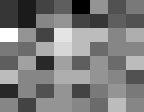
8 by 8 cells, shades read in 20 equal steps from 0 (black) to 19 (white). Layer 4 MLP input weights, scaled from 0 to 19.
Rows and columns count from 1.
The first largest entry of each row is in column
6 4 1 4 8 1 4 7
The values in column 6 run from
4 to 14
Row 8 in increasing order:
5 8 10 10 10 11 11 14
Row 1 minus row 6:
-10 -8 -5 -6 -13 0 -4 3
